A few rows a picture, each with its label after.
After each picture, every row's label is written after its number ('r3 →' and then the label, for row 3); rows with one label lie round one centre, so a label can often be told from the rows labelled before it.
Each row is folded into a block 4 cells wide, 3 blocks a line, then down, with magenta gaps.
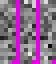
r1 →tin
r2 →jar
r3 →tin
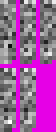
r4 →tin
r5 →jar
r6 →jar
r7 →jar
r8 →jar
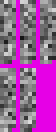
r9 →jar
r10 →tin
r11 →tin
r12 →tin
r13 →jar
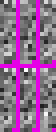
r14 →jar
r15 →tin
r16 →jar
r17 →jar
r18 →jar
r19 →tin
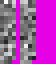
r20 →jar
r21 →tin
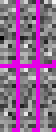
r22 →tin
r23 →tin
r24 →jar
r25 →tin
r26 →tin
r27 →tin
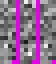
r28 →tin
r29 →jar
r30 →tin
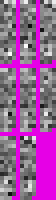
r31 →jar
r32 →tin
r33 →jar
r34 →tin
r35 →tin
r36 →tin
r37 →tin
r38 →jar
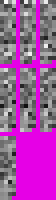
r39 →jar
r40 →jar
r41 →tin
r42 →tin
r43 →tin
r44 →tin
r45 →tin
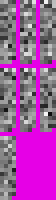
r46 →tin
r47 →jar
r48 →jar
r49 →jar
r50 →jar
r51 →tin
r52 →tin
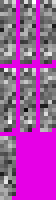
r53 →jar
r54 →jar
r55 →jar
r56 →jar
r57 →jar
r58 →tin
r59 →tin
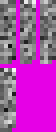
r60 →tin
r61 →jar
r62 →tin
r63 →jar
